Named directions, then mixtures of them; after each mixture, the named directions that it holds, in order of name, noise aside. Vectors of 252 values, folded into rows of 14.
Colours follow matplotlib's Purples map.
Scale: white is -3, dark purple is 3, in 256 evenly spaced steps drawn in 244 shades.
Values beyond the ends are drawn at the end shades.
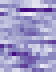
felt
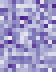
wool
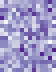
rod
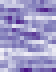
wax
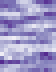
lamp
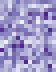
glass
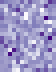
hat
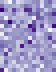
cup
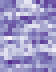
lamp, wool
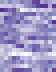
felt, wax, wool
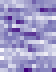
wax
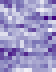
hat, wax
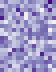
hat, rod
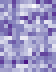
glass, lamp, wool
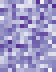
wool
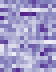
felt, rod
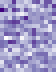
cup, lamp, wool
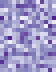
wool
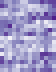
glass, lamp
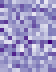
felt, rod, wool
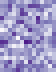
glass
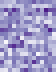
glass, wax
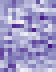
wax, wool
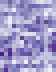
glass, lamp, wax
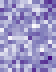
lamp, rod, wool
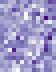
glass, hat
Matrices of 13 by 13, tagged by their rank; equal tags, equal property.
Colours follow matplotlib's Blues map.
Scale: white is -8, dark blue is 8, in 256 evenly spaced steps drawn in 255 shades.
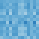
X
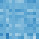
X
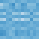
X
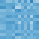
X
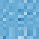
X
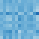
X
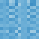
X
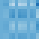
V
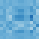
X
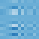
V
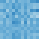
X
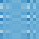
V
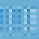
V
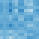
X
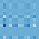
V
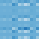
V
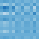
V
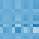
V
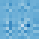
X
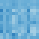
X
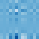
V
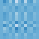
V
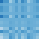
V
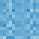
X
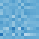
X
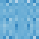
X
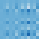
V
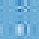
V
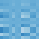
V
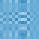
V
